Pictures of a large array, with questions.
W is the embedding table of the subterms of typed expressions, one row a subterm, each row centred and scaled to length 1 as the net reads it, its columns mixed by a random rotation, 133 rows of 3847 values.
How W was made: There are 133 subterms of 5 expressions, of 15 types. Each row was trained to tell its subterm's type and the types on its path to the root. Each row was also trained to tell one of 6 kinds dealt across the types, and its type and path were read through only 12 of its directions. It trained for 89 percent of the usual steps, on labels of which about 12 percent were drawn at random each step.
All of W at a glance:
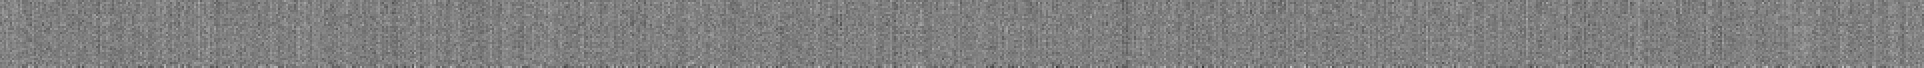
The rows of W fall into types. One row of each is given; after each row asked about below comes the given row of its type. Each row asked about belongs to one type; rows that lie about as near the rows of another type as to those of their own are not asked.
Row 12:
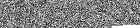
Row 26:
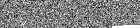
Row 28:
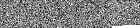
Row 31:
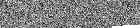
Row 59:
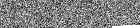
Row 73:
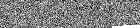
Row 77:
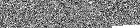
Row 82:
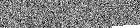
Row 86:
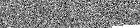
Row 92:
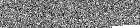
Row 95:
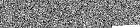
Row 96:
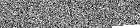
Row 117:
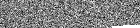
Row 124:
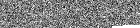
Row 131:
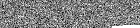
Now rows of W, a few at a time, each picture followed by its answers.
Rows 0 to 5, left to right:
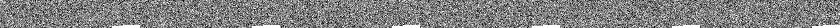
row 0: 12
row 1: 26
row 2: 31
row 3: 26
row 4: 73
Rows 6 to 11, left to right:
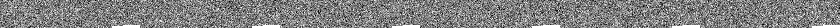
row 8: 28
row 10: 131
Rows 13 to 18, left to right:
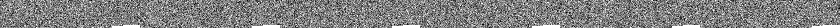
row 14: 28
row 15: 95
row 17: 124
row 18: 131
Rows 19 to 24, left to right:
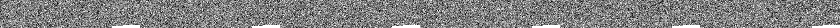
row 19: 28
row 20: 82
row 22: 86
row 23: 12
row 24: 92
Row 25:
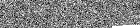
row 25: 95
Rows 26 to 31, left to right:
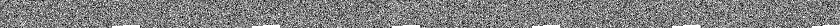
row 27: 96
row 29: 82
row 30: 124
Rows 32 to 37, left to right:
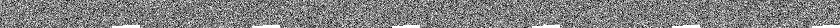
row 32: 92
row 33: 59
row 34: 82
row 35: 59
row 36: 95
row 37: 131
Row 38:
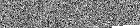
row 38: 124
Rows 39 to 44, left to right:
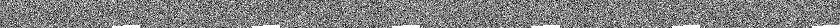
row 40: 77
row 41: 26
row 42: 28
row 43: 96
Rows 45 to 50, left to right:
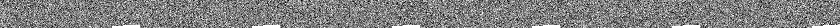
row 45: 96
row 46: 82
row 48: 82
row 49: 31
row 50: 86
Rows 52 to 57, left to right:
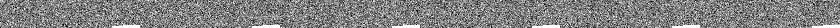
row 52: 12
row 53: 92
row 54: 117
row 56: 73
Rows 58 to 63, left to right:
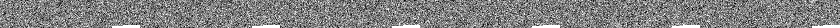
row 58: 59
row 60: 96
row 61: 131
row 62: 131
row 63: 26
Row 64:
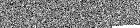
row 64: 12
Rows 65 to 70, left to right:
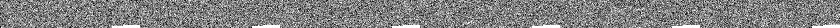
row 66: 82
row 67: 12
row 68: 59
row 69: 59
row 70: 96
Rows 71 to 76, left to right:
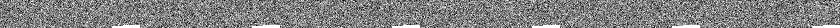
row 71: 77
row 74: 77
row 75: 73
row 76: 28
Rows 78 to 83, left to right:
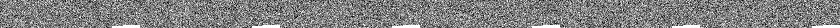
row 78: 73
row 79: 124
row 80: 95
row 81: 92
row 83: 26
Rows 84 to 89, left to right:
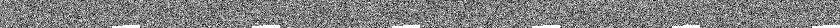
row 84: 92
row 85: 12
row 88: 31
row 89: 92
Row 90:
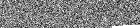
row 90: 92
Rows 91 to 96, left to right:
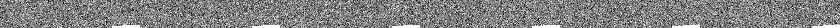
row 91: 131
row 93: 28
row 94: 117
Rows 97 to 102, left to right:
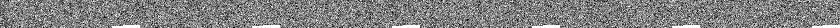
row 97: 117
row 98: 131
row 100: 82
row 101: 26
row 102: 95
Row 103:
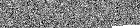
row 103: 82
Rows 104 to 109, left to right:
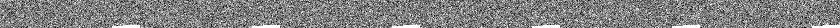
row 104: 59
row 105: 131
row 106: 95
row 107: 26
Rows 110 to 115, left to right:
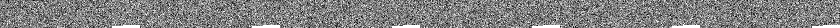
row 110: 26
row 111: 73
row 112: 82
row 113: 124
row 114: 95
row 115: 92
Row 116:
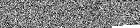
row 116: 73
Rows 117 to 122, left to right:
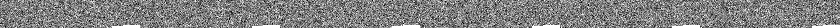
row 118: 59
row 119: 117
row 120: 31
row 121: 73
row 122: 96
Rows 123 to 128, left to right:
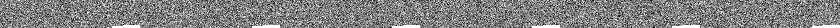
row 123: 86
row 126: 31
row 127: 131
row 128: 95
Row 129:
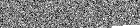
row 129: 26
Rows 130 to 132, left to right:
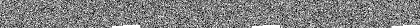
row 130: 92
